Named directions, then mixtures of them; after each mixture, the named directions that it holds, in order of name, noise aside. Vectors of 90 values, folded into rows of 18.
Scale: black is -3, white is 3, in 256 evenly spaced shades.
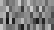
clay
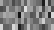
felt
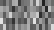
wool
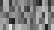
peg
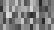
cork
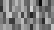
cork, peg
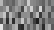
clay, felt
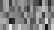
peg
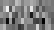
clay, cork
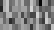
cork, peg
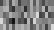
peg, wool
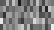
clay, wool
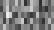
cork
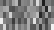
wool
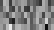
peg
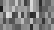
cork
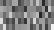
wool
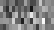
clay, cork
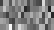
felt, peg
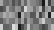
felt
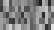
peg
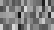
felt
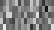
cork, wool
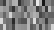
wool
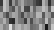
peg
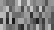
clay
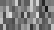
cork, wool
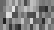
cork, peg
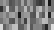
felt, peg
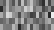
cork, felt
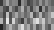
clay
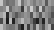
clay
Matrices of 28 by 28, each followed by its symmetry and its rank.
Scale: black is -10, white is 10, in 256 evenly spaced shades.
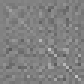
symmetric, rank five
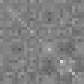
symmetric, rank five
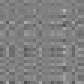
neither, rank two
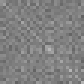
symmetric, rank five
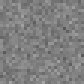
neither, full rank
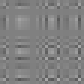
symmetric, rank one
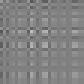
symmetric, rank one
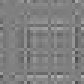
antisymmetric, rank two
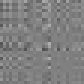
antisymmetric, rank two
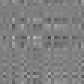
neither, rank two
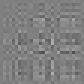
antisymmetric, rank two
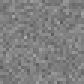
neither, full rank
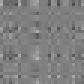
neither, rank two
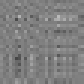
antisymmetric, rank two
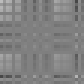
symmetric, rank one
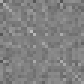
symmetric, rank five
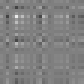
symmetric, rank one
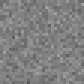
neither, full rank
